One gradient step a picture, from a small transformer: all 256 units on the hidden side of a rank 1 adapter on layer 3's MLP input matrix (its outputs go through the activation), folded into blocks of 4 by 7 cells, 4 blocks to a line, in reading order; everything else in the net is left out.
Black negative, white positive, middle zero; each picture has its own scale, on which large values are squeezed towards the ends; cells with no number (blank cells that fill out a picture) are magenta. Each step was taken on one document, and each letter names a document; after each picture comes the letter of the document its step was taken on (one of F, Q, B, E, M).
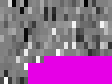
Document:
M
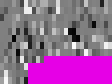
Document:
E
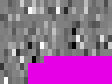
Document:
E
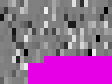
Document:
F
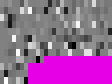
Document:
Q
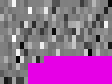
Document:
M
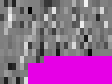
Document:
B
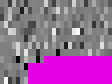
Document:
M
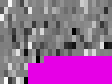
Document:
M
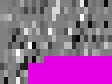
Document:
E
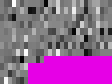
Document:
B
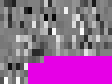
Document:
B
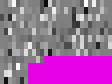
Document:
B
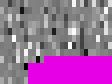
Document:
F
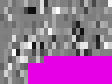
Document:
E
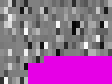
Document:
M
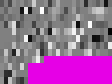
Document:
Q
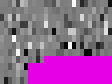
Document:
F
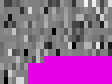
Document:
Q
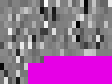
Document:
E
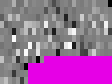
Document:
F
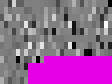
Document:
F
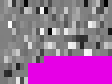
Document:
Q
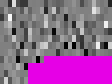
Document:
M
